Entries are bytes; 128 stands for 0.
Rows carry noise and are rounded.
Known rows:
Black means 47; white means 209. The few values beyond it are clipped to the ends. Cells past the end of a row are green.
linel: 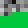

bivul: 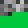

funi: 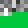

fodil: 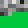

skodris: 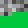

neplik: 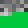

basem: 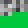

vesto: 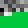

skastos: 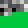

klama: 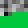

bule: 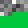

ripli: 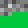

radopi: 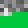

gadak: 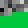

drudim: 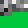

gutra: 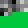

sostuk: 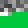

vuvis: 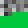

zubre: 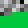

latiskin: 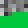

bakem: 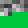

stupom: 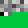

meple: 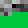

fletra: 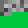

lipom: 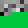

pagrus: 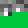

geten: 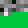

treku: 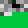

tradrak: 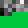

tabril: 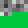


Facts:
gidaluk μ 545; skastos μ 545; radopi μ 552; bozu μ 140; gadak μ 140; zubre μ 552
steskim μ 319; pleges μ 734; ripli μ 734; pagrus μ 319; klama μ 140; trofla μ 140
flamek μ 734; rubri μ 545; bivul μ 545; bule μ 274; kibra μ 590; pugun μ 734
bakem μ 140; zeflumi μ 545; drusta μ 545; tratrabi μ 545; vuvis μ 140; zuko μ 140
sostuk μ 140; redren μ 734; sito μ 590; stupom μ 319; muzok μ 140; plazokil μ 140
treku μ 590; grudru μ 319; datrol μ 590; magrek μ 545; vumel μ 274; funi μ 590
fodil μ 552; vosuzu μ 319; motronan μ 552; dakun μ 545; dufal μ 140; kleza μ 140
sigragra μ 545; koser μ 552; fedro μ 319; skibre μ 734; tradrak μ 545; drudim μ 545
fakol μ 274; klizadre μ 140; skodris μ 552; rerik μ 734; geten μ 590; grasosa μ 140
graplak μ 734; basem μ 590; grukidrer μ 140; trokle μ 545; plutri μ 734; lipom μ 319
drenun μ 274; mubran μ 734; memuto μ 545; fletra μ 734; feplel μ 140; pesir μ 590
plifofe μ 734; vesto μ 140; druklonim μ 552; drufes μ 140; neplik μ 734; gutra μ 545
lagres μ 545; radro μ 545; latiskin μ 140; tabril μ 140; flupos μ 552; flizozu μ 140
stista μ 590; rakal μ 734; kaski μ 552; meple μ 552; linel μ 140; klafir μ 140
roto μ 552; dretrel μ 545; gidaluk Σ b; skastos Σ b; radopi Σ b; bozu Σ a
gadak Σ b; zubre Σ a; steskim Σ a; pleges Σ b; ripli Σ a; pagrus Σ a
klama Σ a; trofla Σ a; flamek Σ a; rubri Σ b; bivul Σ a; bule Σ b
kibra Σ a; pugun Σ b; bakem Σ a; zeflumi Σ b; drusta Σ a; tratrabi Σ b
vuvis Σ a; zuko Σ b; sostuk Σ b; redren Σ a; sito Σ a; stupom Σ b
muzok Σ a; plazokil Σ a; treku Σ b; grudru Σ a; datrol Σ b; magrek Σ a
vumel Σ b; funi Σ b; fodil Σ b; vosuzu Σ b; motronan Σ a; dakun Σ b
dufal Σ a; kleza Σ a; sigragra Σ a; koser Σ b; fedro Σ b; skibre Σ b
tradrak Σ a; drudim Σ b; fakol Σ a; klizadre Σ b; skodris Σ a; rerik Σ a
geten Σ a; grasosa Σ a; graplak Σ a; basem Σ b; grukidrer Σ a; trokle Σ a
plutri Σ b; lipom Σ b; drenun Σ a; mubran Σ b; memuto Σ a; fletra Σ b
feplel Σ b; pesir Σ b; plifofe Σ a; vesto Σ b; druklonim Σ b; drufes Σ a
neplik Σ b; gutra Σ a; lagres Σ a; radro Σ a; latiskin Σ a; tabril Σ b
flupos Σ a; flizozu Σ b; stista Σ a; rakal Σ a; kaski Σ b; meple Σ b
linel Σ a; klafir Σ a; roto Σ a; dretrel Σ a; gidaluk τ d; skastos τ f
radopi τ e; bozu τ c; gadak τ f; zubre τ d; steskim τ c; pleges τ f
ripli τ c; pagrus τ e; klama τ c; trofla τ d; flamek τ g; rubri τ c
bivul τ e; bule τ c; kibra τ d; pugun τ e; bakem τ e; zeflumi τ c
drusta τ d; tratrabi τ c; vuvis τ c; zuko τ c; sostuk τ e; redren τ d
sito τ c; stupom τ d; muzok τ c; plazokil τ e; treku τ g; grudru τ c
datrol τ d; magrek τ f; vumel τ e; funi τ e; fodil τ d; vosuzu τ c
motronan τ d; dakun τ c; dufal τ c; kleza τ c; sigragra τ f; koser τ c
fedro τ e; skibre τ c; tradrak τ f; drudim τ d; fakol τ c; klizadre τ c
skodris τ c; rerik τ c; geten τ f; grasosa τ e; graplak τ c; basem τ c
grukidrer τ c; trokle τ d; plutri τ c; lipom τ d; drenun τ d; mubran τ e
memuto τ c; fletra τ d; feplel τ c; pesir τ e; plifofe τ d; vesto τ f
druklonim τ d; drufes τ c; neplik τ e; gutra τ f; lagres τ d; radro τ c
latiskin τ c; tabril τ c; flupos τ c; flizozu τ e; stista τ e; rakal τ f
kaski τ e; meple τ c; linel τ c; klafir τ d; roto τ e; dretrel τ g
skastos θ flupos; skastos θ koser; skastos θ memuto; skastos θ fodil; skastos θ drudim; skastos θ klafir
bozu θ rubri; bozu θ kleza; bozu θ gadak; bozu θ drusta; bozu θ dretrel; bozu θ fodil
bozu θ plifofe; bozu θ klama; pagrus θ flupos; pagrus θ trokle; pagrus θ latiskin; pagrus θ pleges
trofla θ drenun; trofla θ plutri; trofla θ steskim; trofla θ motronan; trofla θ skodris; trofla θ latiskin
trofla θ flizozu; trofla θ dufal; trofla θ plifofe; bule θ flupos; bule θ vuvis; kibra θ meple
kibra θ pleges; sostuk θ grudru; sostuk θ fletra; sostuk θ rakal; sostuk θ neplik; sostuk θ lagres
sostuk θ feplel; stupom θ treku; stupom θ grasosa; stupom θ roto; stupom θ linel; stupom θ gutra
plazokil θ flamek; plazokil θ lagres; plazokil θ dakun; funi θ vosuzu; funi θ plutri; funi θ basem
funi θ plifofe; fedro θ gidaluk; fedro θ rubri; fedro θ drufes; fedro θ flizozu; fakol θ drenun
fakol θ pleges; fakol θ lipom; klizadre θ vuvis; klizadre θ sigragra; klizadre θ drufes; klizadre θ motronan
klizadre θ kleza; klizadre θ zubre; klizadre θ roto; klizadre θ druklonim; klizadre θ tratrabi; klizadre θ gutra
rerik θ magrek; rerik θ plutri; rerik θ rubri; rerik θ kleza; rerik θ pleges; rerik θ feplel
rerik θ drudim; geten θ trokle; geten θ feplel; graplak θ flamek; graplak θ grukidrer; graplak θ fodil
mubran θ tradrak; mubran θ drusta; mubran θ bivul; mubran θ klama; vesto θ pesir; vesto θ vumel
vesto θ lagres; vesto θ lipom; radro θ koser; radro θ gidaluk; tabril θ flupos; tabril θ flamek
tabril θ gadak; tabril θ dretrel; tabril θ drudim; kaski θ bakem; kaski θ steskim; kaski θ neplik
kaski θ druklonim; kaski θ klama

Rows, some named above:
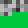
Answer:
basem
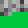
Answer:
druklonim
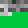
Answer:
pesir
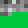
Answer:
vosuzu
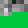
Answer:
roto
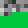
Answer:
linel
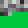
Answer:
fodil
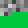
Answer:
sito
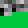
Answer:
pleges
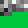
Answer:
drudim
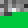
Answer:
steskim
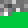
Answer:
fedro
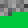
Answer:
fakol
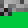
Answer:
trokle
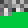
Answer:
mubran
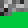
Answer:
lagres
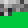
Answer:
kibra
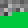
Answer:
graplak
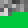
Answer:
stista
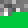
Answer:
fedro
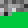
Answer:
skodris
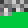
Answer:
mubran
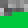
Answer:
radro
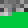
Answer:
neplik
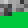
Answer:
klafir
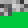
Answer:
trofla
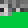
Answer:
vumel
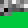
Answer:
gidaluk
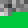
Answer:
flizozu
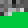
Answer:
flamek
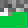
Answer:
sostuk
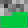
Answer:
klizadre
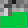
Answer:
grasosa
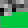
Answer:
pleges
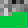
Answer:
roto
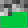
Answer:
bakem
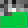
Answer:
grudru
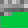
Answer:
datrol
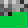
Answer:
drenun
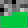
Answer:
rakal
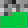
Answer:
linel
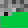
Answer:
flupos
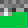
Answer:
pugun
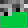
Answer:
dakun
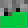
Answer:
memuto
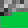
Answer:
lagres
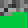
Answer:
dretrel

